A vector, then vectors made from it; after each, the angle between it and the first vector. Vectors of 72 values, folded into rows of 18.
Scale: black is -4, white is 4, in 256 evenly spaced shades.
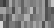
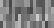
partly opposed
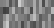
partly opposed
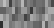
nearly opposite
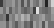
partly aligned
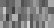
partly aligned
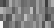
nearly parallel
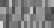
nearly parallel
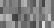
partly opposed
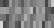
nearly parallel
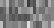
orthogonal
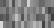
partly aligned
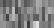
orthogonal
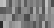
nearly opposite
